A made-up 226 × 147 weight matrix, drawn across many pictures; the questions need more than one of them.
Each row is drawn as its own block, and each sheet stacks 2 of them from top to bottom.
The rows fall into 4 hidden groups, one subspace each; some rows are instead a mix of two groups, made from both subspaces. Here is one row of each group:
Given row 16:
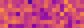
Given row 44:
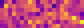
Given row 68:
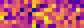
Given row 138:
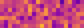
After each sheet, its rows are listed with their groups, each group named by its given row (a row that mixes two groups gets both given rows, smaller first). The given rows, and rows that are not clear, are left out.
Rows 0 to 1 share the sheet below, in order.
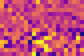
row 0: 44
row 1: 68
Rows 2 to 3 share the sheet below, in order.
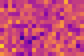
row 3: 68
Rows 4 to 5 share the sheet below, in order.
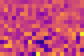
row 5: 68
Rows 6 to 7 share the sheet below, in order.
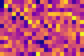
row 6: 44
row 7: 68
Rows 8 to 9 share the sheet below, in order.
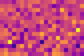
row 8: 44
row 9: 138
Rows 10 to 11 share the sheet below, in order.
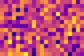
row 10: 138
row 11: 138
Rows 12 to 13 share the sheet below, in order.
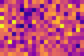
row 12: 68
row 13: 138
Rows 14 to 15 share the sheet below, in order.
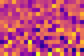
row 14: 44
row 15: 44 and 68
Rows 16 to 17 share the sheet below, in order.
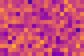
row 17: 138
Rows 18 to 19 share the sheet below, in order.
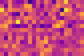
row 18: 16
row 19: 138
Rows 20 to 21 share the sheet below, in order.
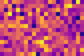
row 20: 138
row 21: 68
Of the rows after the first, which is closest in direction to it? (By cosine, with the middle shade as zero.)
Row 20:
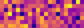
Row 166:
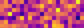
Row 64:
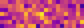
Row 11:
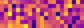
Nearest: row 11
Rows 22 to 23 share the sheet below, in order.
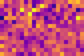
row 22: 68
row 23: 68
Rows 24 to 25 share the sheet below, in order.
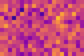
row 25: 68 and 138
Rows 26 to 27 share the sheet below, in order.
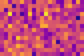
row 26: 138
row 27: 138
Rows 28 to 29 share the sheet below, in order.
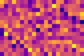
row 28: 44
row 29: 44
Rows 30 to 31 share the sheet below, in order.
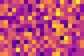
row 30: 138
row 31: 16
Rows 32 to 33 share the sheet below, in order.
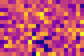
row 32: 68
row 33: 68
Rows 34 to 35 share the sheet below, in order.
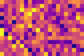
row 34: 68
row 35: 44
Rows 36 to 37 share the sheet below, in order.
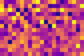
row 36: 44
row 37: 138
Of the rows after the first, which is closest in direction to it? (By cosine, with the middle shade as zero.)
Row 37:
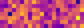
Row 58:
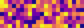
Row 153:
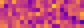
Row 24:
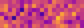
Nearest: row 153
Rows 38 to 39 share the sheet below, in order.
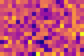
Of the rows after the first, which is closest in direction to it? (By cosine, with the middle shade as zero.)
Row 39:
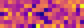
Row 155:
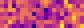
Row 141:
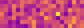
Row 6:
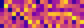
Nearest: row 155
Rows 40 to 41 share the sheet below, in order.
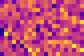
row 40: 44
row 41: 44
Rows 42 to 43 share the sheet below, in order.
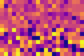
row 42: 44
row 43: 44
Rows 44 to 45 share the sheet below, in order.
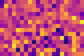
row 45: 16
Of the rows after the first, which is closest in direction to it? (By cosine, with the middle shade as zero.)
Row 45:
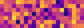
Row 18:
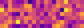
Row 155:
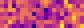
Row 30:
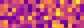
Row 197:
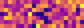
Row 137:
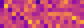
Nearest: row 155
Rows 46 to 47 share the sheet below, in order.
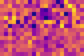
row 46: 16
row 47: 16 and 68
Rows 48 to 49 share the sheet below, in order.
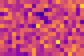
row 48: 68
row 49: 138
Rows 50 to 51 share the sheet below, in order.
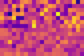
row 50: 138
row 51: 138
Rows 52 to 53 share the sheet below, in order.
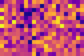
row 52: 68
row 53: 68
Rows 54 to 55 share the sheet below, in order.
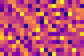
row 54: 44 and 138
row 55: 44
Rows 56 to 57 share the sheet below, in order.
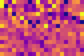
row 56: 44
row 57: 68
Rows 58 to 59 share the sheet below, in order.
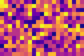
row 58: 138
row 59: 68
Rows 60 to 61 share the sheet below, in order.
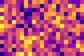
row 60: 68
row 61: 68
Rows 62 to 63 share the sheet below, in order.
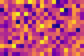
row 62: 16
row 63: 138
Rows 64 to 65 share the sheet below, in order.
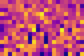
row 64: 68
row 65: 138
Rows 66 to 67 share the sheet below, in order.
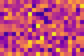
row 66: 68
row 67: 16 and 44
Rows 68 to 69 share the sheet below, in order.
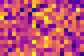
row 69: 16
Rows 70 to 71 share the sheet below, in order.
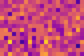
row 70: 138
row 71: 138
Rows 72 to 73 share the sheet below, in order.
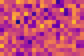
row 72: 16
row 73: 44 and 68
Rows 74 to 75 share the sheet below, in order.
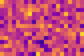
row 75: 68
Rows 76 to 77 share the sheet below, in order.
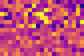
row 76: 68
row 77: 44
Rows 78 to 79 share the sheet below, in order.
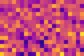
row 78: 44
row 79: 68
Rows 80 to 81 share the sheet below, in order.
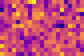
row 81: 68
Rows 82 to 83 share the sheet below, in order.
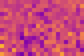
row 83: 68
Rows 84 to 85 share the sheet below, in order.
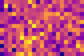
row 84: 16 and 44
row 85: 68
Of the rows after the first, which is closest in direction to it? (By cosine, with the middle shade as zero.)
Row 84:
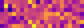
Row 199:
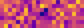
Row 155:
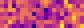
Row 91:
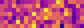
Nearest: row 91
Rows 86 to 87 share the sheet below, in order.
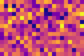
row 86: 16 and 44
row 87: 44
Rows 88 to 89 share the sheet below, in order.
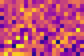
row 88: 68
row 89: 138
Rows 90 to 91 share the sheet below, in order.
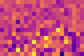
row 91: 16
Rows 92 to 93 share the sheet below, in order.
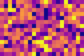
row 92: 16
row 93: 68
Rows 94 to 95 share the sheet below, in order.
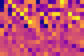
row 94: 44 and 138
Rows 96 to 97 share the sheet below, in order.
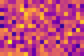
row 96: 68
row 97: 138
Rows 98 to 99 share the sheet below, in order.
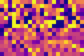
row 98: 16
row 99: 44
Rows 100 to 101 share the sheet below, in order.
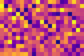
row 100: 44
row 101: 138
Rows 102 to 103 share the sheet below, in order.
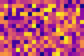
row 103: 16
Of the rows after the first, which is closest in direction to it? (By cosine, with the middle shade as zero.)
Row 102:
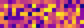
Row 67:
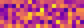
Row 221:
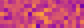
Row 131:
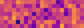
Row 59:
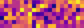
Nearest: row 221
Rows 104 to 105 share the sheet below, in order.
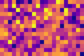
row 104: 16
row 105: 138
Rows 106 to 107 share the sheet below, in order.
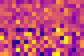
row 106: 16
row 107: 16
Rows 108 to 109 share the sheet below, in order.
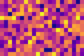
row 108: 138
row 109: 16 and 68
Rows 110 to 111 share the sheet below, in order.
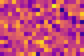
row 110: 44
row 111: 68
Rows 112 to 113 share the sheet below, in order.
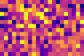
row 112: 68
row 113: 138
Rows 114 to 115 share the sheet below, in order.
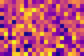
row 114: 68
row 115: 16
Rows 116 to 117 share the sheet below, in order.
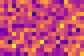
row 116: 16 and 138
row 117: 138
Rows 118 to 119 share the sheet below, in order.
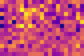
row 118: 68
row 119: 138
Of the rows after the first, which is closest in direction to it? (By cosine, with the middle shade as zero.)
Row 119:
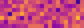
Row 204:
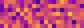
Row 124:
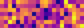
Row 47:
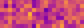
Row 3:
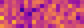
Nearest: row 124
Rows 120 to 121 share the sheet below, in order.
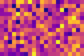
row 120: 16
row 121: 138
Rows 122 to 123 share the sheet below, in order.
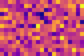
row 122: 68
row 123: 44
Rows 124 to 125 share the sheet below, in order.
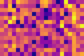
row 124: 16
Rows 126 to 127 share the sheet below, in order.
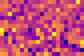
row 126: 138
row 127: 44
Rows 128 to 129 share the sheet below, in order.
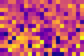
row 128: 68
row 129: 138
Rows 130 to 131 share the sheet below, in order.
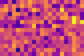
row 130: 44 and 138
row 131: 16
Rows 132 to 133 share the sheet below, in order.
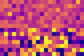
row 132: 138
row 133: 16 and 44
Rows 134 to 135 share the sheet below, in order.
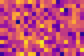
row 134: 16
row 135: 68
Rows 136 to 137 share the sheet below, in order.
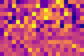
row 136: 16
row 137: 44
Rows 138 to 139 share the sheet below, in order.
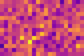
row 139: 68
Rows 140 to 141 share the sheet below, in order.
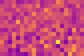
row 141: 138
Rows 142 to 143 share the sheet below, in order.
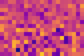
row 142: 68
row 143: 16
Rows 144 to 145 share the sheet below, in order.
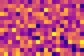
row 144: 16 and 68
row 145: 44
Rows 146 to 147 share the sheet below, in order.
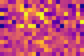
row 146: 68
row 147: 68
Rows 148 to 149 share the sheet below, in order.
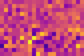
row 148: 138
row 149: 68
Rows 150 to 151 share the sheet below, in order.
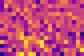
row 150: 44
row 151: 68
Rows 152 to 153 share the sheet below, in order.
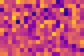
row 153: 44
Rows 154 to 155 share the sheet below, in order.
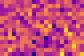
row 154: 44 and 138
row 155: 16
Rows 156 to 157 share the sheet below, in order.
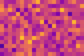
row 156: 44
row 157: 68
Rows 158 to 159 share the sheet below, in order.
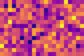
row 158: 16
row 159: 68
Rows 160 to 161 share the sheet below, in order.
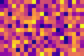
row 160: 138
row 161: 16
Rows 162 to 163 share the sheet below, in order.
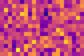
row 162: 138
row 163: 16
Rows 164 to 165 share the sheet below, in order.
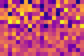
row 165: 16
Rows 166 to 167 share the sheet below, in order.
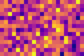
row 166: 138
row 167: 16
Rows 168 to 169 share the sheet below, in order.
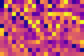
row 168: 44
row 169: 44
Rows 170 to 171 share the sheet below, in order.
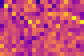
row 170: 44
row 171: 68
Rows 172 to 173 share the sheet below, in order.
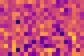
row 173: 16
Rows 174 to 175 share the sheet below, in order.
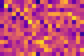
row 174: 44
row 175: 68
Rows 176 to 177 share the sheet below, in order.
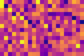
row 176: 44
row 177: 138
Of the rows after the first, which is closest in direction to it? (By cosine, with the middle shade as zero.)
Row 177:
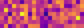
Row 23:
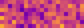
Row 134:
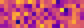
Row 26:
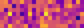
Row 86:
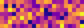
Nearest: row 23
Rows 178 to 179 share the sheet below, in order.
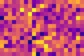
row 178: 68
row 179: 68
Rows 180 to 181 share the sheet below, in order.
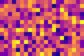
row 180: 44
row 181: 16
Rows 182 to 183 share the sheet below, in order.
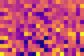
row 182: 68
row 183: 68
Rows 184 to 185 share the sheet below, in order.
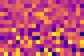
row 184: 68
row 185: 44
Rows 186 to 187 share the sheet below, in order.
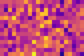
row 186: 138
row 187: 16
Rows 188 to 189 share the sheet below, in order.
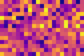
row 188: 138
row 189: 68
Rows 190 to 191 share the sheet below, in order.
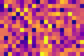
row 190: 44
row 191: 138
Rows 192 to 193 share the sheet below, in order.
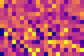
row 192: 44
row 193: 44
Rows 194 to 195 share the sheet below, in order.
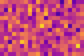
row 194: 138
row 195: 138
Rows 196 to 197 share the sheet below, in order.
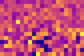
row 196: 16
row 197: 68
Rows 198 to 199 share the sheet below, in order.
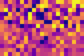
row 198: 68 and 138
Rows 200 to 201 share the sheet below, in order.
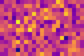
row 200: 16
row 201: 16
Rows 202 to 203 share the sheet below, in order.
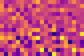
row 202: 44
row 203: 44
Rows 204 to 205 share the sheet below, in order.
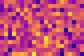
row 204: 44
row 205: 16
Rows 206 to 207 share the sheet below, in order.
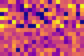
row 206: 68
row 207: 16
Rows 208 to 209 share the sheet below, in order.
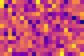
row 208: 44
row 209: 16
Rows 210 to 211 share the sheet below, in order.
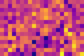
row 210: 16
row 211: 16
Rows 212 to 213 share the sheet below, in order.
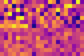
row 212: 138
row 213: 138
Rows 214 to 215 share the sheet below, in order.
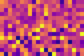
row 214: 138
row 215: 44
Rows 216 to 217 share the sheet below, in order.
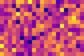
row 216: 16
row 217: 68
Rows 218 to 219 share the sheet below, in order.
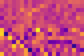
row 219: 44
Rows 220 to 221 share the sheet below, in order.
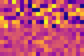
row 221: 68
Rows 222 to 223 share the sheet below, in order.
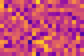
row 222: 44
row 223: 68
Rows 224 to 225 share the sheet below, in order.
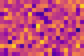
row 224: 68
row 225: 138
